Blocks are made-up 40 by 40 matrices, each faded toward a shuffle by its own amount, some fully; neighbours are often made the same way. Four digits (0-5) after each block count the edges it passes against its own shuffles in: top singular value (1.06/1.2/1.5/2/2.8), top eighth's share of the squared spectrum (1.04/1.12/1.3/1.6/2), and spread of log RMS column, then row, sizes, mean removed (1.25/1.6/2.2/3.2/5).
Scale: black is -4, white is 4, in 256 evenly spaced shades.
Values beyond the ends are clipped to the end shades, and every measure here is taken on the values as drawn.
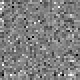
3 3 1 1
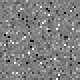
0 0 0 0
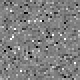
1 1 0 0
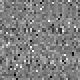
3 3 0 1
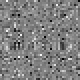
3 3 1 1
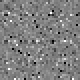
2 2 0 1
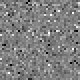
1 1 0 1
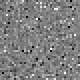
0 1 0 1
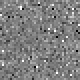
0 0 0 0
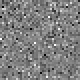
0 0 0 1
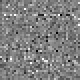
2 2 0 1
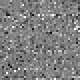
1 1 0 1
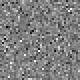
0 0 0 0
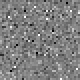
0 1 0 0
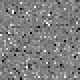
0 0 0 0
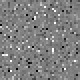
0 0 0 0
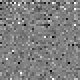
3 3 1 2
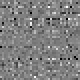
4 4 1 2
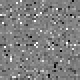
2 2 0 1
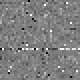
3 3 0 1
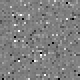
0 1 0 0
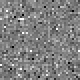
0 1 0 0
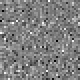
2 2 0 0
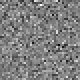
2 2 0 1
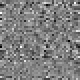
3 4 2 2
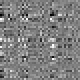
4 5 3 3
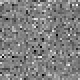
3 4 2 2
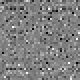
3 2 1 1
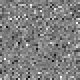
3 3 0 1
